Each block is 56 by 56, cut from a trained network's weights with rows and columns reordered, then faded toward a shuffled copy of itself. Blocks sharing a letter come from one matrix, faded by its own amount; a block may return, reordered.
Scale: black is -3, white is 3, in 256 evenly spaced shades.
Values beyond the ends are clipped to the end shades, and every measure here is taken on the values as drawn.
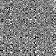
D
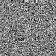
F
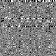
D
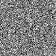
F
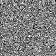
F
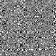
D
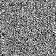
F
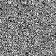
F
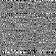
D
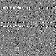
D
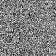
F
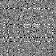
D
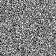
F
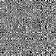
D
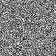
F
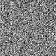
F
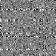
D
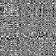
D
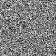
F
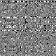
D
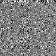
D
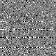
D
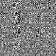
D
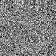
F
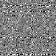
D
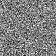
F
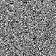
F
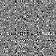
D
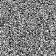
F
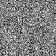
F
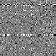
D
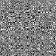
D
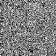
F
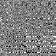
D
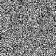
F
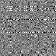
D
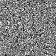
F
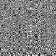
D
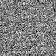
F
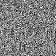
F
